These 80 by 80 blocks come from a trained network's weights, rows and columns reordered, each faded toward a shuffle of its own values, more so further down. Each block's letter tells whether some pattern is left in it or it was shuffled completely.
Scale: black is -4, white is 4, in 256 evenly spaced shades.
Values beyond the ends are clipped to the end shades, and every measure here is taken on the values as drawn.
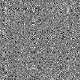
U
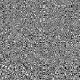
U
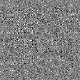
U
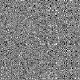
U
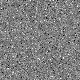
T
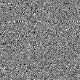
U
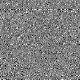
U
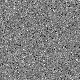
T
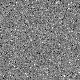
T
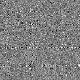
U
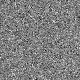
T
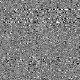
U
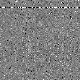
U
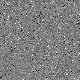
T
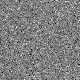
T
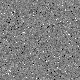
T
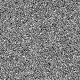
T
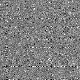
U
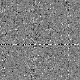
U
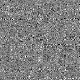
U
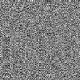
U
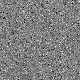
T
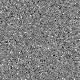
T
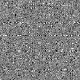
U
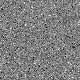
T
